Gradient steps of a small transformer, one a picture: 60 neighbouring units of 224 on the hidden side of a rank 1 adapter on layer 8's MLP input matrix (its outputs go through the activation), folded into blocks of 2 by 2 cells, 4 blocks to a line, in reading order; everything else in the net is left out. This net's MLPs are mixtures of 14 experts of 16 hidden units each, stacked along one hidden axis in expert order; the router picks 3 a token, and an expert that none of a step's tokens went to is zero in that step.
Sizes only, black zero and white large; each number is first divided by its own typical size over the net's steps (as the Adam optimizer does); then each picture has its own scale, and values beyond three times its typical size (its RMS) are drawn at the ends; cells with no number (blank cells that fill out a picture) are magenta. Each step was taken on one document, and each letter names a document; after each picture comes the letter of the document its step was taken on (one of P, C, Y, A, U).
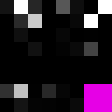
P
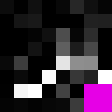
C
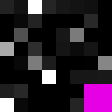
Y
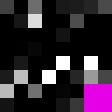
C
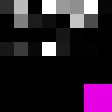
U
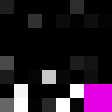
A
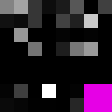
P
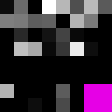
U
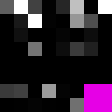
P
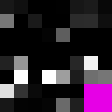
C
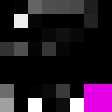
U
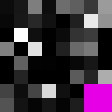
Y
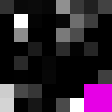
Y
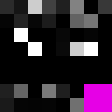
P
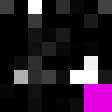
C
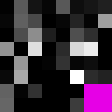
Y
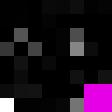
Y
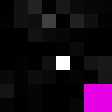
C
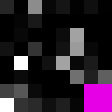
Y
